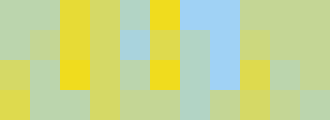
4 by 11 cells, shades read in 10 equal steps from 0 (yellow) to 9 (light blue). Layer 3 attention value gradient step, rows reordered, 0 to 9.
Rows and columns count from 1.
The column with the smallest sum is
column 6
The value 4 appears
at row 2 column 9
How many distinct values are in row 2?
9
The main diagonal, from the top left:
6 5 0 3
